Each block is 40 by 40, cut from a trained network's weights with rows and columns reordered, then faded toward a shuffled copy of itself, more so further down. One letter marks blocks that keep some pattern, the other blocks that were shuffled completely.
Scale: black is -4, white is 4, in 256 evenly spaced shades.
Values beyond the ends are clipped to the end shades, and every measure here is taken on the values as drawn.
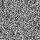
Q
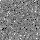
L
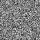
L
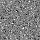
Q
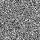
Q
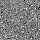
L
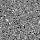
L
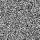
Q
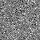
L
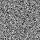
L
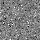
L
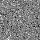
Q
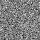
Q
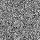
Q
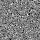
L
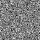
Q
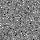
L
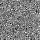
L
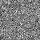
L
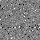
Q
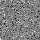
L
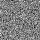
L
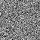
L
